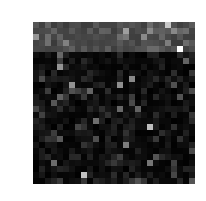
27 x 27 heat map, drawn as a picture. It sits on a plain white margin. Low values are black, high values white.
Histogram: skewed, a long tail of high values. Seam: horizontal, 20% of the way down, the top part higher. Average level on the scale: 10%.
